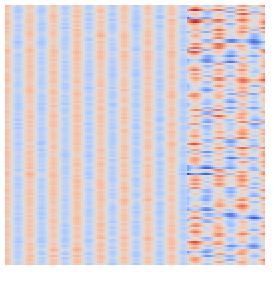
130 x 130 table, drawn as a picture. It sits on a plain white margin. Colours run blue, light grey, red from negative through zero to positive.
Seam: vertical, 70% of the way across, the left part calmer. Stripes: upright, repeating 11 times. Average level on the scale: 50%. Slope: none. Histogram: bell-shaped.
